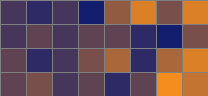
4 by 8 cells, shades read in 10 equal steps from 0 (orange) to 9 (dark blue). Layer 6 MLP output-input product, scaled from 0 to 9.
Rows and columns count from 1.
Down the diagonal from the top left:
7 6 7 6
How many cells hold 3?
2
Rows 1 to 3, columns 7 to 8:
5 1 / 9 5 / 3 1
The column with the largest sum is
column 3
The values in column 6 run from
1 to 8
